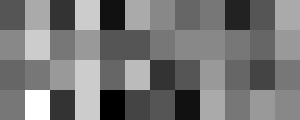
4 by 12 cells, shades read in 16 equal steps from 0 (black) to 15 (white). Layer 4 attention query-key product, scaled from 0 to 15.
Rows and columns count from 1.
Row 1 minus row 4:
-2 -5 0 0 1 6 3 5 -3 -5 -4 2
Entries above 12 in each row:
0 0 0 1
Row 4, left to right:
7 15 3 12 0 4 5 1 10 7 9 8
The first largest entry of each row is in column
4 2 4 2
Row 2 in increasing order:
5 5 6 7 7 7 8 8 8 9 9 12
